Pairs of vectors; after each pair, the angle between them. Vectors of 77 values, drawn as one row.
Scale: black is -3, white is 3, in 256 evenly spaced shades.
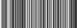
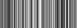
orthogonal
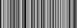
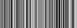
partly opposed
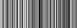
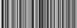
partly aligned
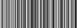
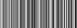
partly aligned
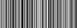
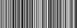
nearly parallel
